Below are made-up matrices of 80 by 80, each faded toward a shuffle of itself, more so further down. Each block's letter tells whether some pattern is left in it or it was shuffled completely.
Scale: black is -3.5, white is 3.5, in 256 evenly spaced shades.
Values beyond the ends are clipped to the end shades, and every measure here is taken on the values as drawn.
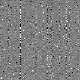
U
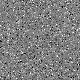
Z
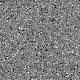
Z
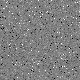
Z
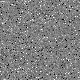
Z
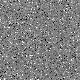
Z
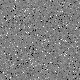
Z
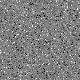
Z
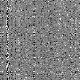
U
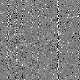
U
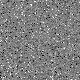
Z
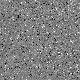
Z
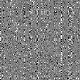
U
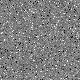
Z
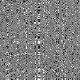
U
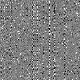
U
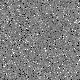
Z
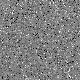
Z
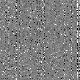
U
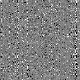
U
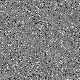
Z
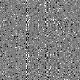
U
